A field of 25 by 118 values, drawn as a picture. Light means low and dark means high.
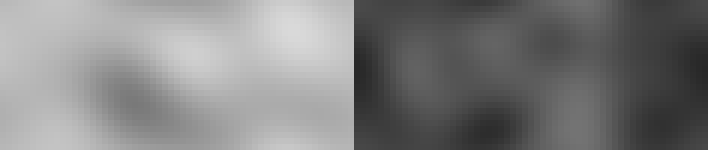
The table splits into one row of 2 panels. Panel 1,1: low, smooth. Panel 1,2: high, smooth.
